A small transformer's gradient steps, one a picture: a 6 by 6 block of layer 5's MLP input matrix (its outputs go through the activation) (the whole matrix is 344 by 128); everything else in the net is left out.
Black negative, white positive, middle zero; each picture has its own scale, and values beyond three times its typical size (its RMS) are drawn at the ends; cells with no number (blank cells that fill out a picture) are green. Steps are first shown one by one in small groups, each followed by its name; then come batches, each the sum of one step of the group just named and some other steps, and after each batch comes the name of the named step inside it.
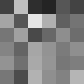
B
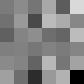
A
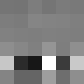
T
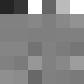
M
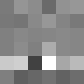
T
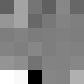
B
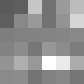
M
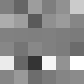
M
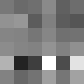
T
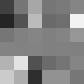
A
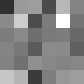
B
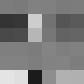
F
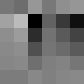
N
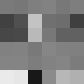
F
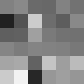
F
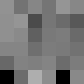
N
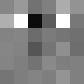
N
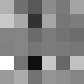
N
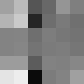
N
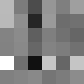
N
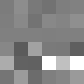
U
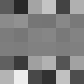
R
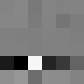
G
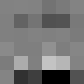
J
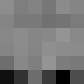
J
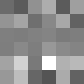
R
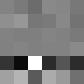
G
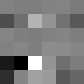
G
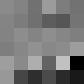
J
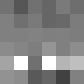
J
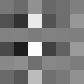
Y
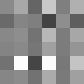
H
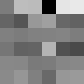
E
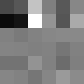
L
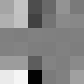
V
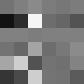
Y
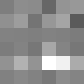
E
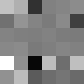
V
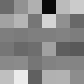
E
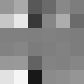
V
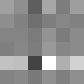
H
